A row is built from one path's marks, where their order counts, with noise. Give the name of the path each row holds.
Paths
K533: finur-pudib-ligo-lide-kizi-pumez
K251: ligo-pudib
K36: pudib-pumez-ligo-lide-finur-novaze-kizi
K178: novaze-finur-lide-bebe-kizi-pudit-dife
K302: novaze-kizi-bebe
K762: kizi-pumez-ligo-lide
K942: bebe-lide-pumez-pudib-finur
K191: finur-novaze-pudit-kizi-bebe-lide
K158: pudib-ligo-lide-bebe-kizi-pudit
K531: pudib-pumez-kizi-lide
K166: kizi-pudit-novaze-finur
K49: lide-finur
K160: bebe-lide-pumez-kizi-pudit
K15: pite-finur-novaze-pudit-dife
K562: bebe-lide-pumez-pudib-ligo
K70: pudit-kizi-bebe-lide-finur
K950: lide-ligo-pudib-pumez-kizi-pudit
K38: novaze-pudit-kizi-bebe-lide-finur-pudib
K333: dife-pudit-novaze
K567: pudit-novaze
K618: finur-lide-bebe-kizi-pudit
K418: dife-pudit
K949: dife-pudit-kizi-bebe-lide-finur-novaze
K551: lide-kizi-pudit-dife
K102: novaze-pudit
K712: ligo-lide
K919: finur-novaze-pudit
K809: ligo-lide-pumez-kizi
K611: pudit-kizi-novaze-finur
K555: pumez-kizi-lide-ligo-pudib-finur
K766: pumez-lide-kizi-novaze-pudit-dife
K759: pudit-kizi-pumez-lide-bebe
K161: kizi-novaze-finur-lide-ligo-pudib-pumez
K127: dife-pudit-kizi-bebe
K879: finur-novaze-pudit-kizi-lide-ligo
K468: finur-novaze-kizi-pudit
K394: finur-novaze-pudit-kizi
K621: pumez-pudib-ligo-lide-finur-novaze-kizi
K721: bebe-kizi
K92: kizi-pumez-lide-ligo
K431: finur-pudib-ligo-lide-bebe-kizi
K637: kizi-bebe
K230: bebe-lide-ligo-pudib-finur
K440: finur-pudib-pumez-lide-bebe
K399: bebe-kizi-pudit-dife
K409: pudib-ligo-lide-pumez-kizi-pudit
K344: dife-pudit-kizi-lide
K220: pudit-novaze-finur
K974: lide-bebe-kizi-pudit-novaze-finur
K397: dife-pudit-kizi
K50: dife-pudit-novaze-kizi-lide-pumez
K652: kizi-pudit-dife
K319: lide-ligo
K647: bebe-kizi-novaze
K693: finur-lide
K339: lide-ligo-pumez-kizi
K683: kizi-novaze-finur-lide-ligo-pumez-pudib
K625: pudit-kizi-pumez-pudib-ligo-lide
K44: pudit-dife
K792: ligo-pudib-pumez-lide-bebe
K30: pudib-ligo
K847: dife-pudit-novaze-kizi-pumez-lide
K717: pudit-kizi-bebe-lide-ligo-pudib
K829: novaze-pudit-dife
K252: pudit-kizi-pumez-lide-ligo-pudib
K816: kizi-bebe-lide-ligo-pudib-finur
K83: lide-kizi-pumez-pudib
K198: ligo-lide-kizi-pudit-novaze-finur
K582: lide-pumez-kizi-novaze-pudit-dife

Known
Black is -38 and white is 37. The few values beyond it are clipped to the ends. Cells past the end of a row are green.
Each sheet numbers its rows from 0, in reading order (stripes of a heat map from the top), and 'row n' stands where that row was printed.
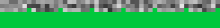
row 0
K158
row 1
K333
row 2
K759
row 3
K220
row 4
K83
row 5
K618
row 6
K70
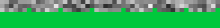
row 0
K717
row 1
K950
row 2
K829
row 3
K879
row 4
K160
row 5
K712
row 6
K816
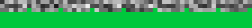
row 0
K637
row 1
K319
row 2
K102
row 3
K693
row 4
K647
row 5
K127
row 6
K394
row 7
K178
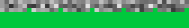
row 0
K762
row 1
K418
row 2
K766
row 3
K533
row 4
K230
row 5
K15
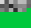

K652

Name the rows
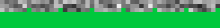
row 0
K161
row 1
K198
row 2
K399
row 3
K621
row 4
K468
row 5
K38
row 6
K344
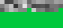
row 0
K919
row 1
K949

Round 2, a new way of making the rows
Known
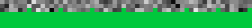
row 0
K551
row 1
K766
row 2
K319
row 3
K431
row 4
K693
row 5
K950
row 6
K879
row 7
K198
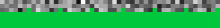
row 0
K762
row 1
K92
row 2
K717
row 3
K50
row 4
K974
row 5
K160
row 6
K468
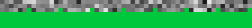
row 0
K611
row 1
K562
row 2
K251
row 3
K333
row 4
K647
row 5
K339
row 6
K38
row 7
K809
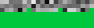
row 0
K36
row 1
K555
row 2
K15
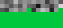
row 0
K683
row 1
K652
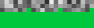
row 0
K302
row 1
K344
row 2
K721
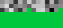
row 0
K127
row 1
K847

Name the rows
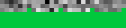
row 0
K161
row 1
K252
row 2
K230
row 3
K30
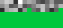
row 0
K70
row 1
K533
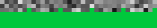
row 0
K531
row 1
K166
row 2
K178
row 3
K712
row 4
K394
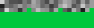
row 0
K582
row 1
K792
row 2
K625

